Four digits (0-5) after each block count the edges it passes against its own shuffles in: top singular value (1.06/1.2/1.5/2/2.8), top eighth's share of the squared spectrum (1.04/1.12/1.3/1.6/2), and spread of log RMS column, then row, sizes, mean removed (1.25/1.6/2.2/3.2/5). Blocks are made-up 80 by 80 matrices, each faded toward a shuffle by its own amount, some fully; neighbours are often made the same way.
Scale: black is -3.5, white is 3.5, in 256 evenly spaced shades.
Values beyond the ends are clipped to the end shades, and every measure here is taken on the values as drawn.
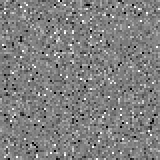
2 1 0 0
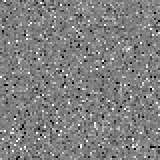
1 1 0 0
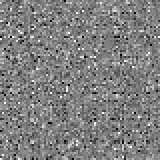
4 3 2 2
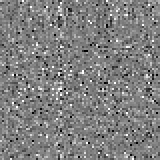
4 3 2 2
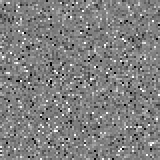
1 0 0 0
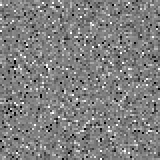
0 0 0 0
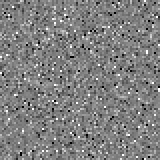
1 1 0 0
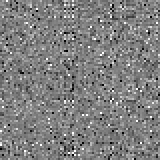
4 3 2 1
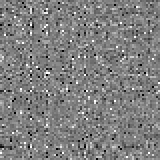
4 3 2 2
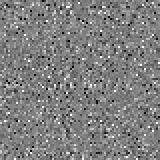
3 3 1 1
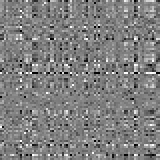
5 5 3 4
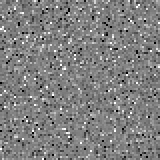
0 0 0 0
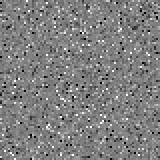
0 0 0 0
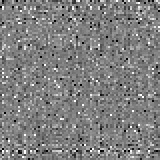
4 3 2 2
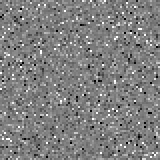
0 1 0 0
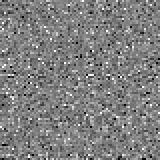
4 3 1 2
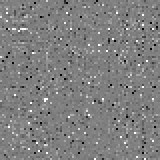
3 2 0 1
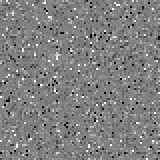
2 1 0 0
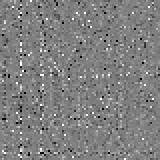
3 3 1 1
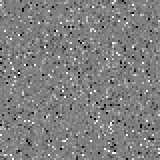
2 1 0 0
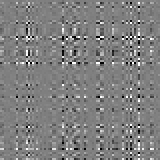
5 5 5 4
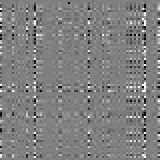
5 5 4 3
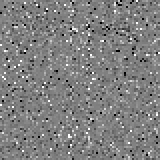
2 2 1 1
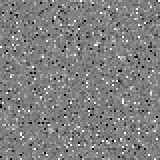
0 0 0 0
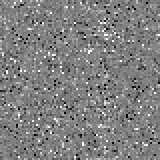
2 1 1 0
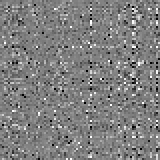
4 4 3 2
